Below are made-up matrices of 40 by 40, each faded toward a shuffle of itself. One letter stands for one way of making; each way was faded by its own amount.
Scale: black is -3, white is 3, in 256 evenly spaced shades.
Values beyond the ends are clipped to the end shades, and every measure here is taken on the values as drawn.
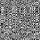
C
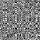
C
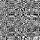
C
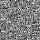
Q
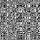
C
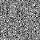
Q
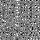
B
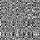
C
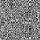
C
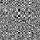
C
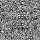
Q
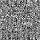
Q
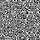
Q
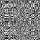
C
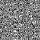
Q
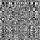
C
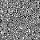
Q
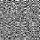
C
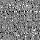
B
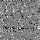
B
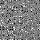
B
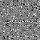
B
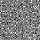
B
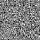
Q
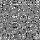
B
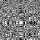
C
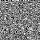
Q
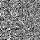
Q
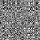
C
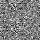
Q
